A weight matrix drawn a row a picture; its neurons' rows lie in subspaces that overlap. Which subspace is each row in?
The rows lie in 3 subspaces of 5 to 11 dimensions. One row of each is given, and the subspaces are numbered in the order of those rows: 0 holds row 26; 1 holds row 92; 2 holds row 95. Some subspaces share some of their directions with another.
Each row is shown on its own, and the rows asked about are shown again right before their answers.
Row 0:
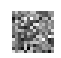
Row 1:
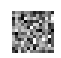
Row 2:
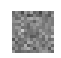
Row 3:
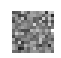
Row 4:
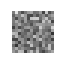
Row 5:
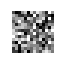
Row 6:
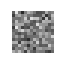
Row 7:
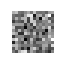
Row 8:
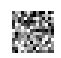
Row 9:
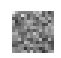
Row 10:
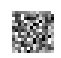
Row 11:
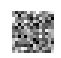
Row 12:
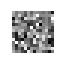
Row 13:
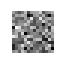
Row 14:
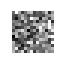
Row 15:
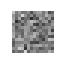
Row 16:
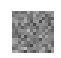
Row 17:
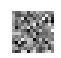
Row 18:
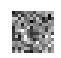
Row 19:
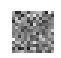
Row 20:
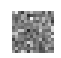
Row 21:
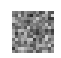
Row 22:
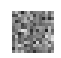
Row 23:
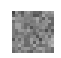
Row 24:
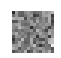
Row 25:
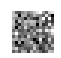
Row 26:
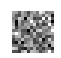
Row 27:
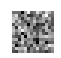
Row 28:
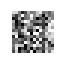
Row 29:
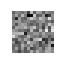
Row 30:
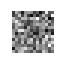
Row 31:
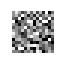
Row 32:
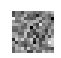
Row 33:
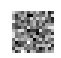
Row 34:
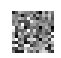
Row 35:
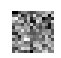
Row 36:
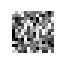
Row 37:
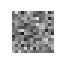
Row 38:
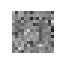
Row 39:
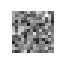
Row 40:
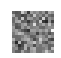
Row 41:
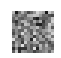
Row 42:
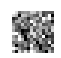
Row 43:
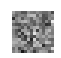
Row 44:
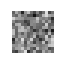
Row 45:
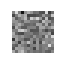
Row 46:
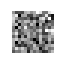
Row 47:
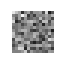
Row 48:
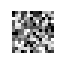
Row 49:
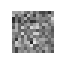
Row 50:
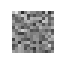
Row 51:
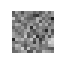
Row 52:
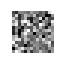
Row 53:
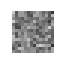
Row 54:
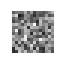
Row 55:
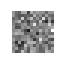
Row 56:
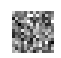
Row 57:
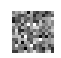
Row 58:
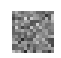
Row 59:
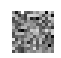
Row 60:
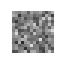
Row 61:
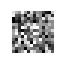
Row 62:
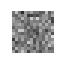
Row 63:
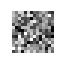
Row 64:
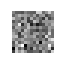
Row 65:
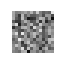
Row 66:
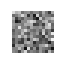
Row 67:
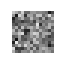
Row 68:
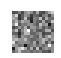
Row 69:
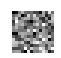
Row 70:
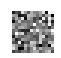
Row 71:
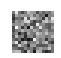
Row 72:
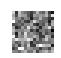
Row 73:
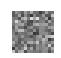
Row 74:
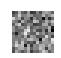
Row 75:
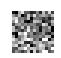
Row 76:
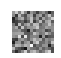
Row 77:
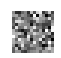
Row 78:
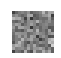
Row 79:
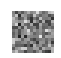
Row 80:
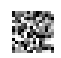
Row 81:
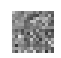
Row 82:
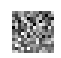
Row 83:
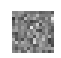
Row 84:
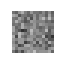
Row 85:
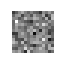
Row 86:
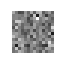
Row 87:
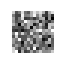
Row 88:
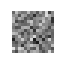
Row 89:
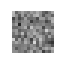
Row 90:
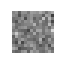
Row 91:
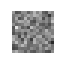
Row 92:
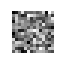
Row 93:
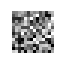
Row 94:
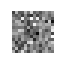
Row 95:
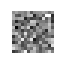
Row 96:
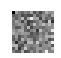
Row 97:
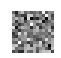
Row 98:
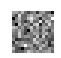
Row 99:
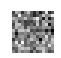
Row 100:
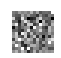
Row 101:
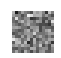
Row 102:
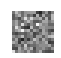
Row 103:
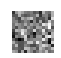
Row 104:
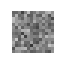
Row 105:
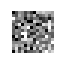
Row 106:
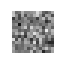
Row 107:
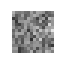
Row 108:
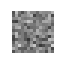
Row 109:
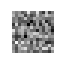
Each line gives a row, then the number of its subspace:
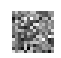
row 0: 2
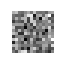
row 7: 2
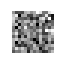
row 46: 0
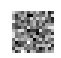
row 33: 1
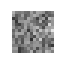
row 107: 2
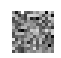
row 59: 1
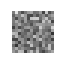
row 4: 2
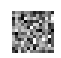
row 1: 0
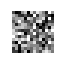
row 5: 2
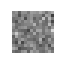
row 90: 1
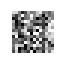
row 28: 2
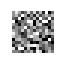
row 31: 2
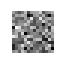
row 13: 2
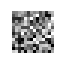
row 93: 2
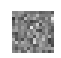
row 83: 0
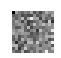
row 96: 2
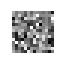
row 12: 0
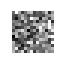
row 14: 2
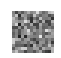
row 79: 0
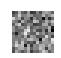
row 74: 2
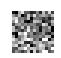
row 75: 1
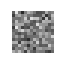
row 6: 1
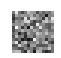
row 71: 1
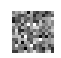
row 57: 0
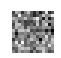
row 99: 0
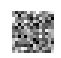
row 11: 0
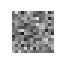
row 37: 2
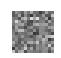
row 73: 1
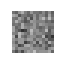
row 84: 2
